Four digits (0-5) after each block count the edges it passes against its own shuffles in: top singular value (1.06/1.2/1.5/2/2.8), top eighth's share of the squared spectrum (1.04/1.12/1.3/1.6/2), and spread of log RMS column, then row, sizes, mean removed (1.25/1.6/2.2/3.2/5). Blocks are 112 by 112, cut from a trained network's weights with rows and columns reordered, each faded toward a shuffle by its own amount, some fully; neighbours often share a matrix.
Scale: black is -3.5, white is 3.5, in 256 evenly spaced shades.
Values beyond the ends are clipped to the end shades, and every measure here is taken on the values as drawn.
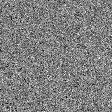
0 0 0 0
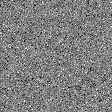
0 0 0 0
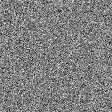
0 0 0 0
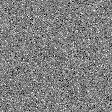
1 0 0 0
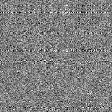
4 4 1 3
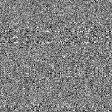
4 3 1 3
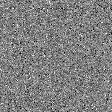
2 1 0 1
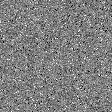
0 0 0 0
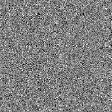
3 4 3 2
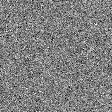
1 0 0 0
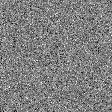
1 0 0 0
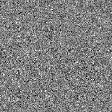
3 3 2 2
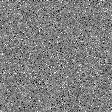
2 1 0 0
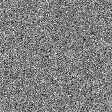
1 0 0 0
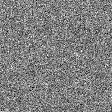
2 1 0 0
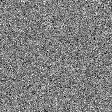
1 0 0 0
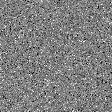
2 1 0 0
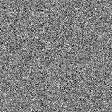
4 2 0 1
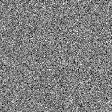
3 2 1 1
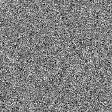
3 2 1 1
